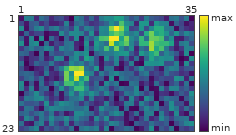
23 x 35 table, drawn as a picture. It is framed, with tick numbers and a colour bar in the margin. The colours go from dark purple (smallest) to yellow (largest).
Mirror symmetry: none. Stripes: none. Bumps: three. Odd rows or columns: none. Average level on the scale: 30%.
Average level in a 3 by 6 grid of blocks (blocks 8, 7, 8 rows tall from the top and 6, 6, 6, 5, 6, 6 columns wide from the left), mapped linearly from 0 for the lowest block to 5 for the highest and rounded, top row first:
012541 / 032111 / 111001
